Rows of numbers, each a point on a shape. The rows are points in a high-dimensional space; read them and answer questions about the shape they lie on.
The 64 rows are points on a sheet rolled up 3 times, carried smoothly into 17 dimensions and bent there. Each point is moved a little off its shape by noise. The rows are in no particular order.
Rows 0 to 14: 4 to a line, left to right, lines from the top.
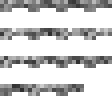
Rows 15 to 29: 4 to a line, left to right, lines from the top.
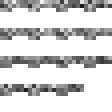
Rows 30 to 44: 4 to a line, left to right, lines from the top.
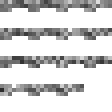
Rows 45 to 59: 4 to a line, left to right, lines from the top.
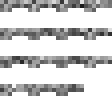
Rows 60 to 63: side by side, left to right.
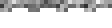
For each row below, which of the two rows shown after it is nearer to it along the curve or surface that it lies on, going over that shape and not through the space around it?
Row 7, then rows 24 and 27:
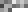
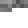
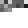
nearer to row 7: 27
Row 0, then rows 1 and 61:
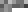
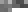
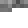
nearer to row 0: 1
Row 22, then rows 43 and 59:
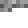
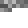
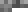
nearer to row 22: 59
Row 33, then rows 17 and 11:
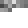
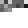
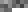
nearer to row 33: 11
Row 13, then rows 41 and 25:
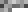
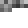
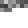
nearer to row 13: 41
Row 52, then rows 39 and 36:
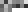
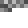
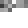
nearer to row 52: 36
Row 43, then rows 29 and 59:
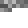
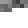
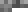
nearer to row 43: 29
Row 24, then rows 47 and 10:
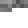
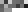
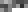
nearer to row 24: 10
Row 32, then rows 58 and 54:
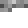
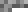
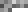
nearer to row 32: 58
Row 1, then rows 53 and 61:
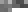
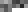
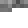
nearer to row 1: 61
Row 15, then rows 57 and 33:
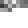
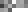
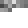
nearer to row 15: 57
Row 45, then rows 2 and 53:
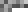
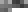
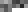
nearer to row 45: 2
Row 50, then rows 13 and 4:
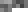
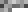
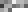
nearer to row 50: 13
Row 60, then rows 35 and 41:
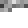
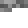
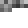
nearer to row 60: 41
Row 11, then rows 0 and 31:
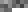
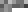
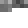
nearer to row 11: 31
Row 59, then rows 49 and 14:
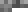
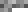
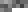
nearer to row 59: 49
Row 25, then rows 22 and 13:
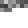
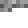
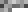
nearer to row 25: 13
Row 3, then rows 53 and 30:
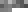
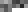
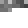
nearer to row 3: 30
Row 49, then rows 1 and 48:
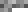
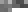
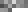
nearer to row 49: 1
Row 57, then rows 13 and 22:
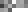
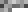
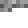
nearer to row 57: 13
